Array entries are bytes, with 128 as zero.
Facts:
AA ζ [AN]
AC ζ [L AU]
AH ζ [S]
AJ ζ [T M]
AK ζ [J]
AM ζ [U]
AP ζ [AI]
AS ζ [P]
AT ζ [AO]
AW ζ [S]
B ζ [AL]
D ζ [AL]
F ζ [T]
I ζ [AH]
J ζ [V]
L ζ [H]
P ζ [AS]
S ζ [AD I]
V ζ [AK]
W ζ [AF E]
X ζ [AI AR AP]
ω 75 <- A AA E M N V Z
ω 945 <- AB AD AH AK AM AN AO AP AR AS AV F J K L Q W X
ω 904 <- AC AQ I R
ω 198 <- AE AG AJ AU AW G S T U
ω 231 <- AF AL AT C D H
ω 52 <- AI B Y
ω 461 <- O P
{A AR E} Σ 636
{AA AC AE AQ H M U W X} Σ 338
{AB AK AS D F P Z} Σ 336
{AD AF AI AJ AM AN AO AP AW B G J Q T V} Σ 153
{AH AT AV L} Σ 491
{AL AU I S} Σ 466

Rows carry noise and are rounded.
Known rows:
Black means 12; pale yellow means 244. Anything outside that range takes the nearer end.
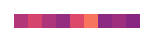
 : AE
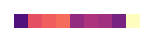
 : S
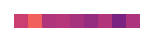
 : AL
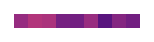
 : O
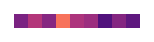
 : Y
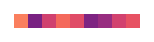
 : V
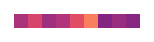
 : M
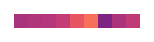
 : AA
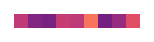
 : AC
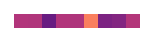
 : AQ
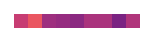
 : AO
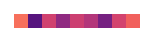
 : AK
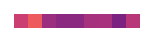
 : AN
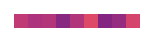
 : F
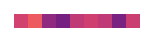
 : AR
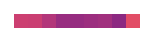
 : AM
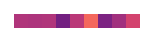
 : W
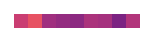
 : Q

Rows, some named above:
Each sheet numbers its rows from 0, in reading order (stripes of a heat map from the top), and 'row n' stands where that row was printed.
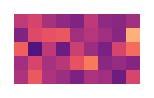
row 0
AV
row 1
AW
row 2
P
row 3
M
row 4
AD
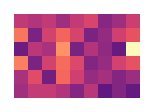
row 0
D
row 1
V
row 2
I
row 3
V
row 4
AI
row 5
C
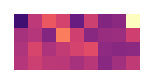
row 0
AH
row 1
B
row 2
Z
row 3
AT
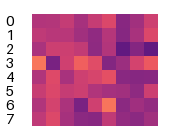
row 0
D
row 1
L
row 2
AG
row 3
V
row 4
Z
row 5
AJ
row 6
H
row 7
AV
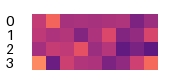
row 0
AF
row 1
F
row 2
N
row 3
J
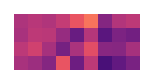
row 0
AA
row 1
K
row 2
AB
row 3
R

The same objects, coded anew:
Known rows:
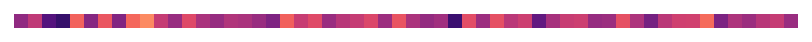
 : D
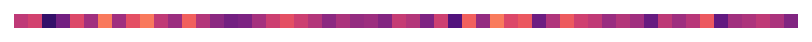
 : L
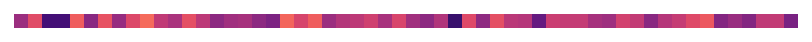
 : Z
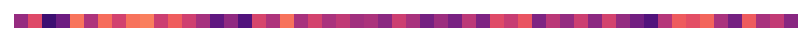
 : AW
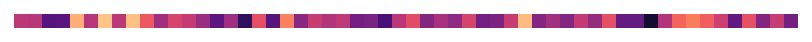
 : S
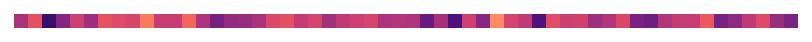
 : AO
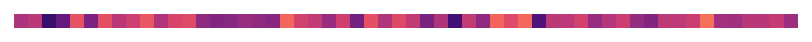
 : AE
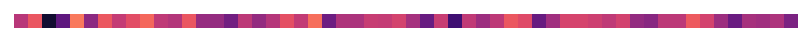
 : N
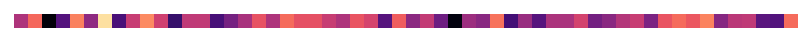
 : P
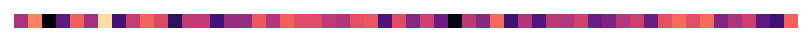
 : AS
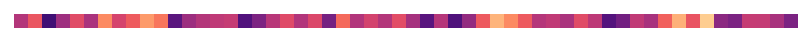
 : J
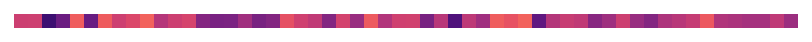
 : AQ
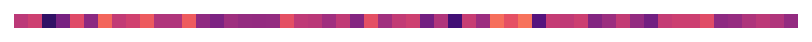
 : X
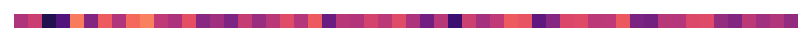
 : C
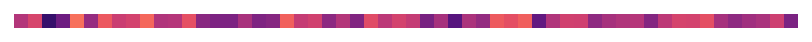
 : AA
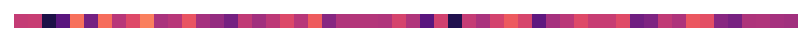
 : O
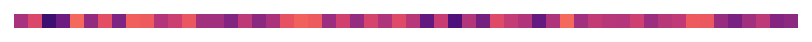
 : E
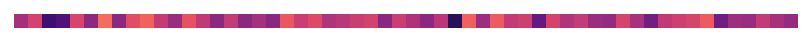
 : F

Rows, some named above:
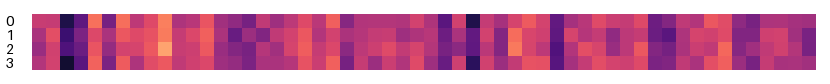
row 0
O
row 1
AD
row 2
AF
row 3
AG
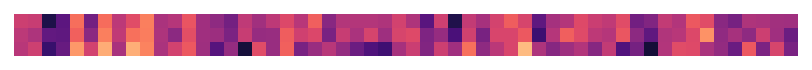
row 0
O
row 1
AL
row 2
AH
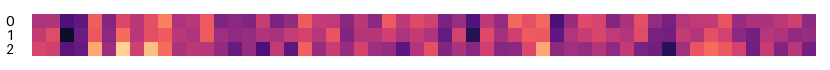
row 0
H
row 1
K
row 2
I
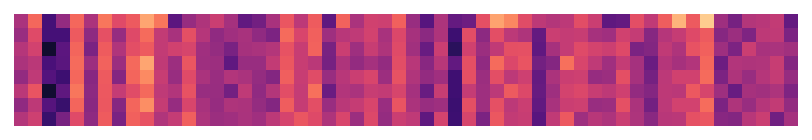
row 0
V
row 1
Z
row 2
AG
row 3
AT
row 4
D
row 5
N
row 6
D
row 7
AR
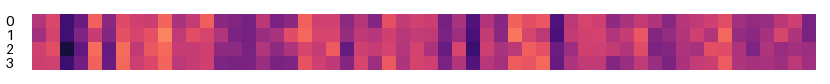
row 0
M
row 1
AI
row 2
R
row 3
AC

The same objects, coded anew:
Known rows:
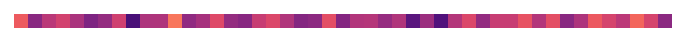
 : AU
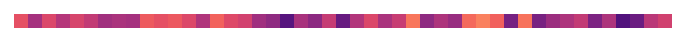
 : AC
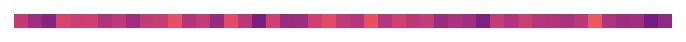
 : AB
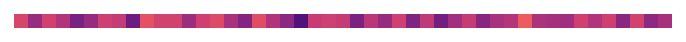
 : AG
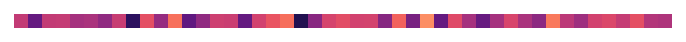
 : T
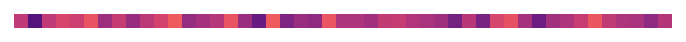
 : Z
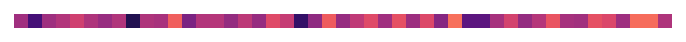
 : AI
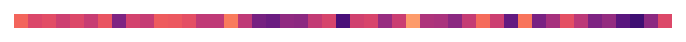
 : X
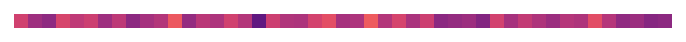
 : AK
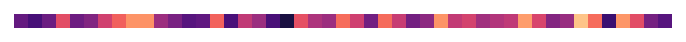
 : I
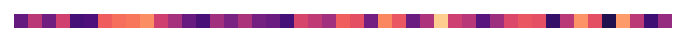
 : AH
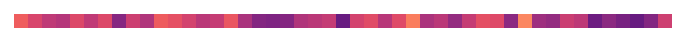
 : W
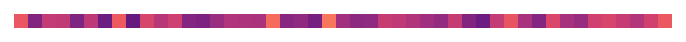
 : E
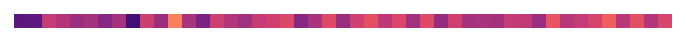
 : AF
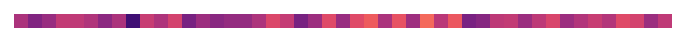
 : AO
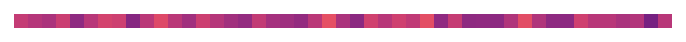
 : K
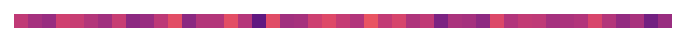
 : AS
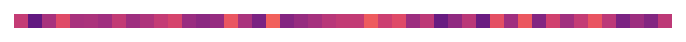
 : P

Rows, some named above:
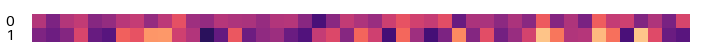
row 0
O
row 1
S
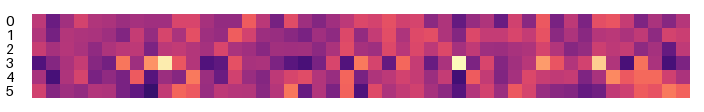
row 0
P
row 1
AQ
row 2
K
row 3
AW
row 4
AL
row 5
M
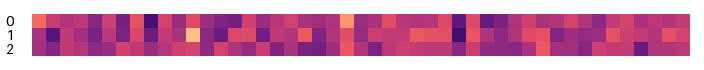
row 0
AR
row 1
H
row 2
Y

